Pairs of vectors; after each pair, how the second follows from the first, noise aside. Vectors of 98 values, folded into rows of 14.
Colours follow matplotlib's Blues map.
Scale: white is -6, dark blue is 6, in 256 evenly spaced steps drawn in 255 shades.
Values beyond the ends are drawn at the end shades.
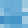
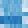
scaled up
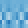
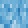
shuffled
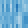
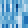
scaled up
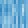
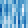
scaled up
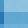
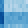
scaled up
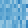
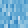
shuffled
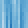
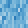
shuffled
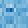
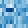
scaled up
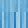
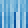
scaled up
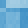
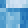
scaled up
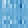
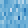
shuffled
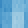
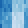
scaled up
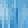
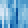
scaled up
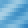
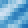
scaled up
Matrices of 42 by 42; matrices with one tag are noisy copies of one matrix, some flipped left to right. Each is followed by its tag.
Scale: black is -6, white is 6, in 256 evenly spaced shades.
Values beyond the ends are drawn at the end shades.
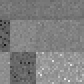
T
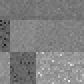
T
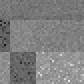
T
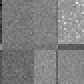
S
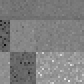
T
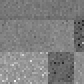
T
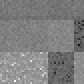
T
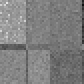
S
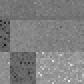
T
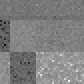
T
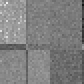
S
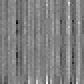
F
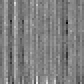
F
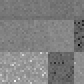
T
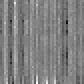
F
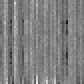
F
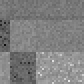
T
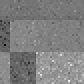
T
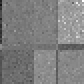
S
